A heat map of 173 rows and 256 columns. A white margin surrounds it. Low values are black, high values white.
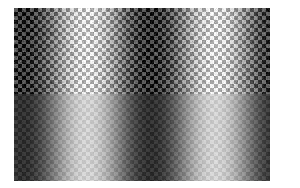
Odd rows or columns: none. Average level on the scale: 50%. Seam: horizontal, 50% of the way down, the bottom part calmer. Stripes: upright, repeating 2 times.
